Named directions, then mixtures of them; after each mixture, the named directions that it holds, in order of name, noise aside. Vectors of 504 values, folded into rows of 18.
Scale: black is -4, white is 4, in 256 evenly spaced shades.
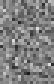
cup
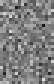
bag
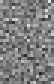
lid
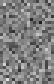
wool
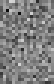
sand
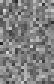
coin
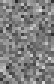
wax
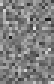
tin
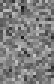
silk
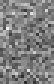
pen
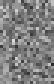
cup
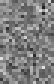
cup, lid, wax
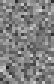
wax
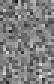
bag, coin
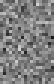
bag, silk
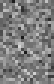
silk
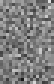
lid, sand, tin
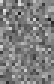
coin, tin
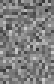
coin, pen, wool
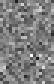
wax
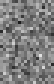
cup, wax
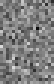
cup, tin
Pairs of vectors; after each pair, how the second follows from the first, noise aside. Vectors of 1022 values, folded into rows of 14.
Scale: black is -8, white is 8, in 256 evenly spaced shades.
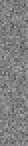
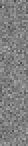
wrapped around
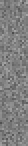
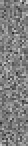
scaled up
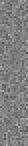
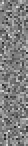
scaled up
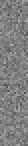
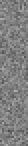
wrapped around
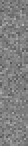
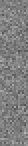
wrapped around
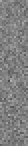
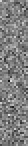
scaled up
